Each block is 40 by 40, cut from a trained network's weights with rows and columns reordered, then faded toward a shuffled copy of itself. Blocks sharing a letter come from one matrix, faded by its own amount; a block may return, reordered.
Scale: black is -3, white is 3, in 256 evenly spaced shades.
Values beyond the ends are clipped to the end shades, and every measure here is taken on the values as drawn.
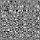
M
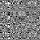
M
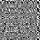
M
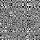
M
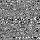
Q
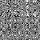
M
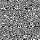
Q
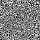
Q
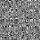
M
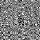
M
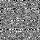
Q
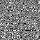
Q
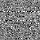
Q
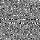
Q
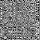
M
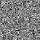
Q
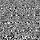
Q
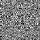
Q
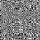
M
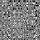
M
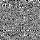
Q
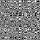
M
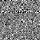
Q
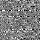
Q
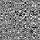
M
